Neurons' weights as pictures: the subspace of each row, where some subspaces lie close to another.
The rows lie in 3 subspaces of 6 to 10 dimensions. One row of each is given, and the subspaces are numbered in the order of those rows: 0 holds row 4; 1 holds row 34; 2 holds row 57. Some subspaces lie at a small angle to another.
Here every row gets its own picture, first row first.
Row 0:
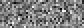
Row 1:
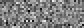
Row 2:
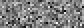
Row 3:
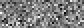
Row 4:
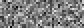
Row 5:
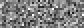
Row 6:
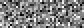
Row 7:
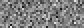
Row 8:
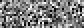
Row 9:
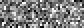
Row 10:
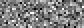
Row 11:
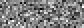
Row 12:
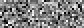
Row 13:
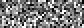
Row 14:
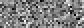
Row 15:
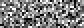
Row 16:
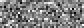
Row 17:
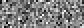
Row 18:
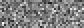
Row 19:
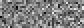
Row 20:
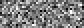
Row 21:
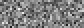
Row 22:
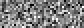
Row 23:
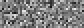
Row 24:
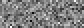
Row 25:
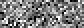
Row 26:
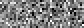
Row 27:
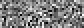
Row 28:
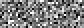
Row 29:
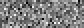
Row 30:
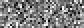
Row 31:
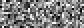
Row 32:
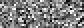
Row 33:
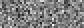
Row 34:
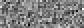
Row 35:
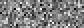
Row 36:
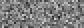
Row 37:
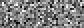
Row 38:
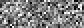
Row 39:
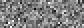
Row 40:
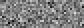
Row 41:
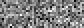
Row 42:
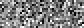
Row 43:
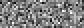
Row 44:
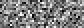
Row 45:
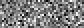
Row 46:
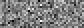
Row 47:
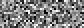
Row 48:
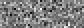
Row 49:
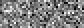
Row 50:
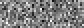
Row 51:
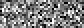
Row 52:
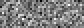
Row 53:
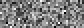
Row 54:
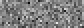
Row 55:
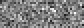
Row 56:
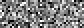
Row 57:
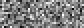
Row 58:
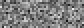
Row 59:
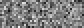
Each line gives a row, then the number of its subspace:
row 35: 0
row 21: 1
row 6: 1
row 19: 0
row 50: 0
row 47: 0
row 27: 1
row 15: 0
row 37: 1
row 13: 2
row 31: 2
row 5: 1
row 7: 1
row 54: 2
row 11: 0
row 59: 1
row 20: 0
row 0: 0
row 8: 1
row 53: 2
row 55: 2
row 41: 1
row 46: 1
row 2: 2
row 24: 0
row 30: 1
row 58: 0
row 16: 2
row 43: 0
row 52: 1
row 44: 1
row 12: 0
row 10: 0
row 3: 2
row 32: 1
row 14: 1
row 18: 1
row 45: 2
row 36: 0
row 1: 0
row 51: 1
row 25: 2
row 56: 1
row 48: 0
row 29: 0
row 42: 0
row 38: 1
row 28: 1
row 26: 0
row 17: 2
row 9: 1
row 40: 2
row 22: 2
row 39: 2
